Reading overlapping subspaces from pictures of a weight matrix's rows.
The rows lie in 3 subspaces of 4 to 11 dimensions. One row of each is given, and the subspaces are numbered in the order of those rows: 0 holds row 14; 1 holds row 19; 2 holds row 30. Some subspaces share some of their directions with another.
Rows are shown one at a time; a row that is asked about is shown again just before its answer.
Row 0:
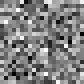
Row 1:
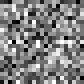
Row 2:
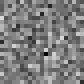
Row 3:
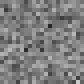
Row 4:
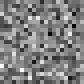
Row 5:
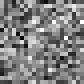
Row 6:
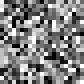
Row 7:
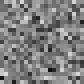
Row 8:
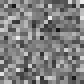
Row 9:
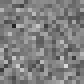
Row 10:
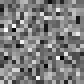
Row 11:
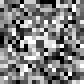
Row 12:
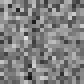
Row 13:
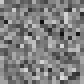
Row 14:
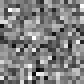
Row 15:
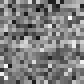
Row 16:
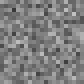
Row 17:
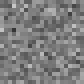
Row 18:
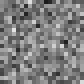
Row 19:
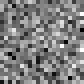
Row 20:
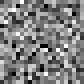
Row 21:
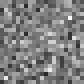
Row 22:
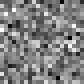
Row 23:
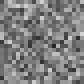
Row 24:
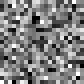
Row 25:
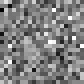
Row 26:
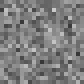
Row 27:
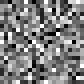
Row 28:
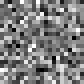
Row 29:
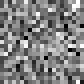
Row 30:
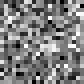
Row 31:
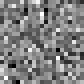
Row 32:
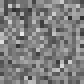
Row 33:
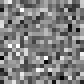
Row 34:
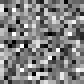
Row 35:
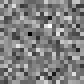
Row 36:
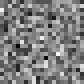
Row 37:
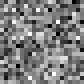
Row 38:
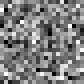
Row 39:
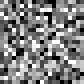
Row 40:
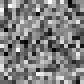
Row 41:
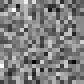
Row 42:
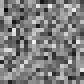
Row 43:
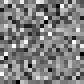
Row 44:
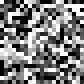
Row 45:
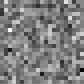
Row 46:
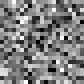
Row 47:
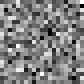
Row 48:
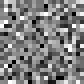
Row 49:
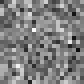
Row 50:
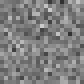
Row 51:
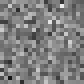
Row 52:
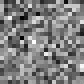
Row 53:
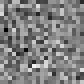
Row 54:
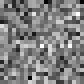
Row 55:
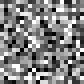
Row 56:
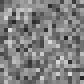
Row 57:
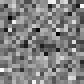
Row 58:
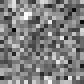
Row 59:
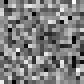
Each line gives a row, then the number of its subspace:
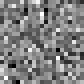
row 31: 2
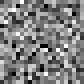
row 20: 0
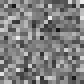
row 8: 2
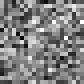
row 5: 2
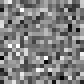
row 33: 2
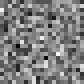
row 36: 2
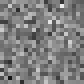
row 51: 0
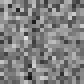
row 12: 2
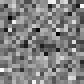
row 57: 2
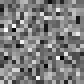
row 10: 2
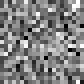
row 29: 2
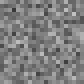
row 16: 0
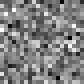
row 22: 0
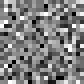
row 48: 0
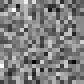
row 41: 0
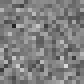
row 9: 0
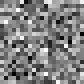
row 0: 0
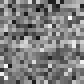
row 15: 2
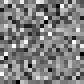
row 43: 2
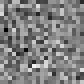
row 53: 2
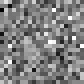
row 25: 0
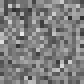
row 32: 0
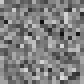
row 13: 0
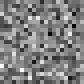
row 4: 0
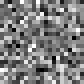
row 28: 2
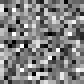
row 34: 0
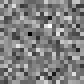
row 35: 2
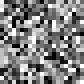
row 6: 0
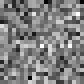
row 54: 0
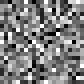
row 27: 2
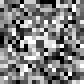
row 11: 0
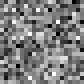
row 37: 2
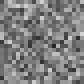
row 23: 0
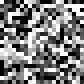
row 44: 2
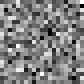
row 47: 2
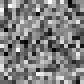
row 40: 2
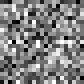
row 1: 0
